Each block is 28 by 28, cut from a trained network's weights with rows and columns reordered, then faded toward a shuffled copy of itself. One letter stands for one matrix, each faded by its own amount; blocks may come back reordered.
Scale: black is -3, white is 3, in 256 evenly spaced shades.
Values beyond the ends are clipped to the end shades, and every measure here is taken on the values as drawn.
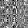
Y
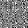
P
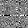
P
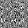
Y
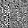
P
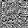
Y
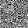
Y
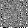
P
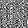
Y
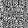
Y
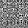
Y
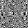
P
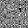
P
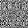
Y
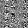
P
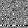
P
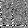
P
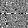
P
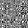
Y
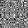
Y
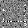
P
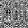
Y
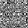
Y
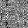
P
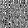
P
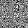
P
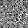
Y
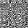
Y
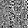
P
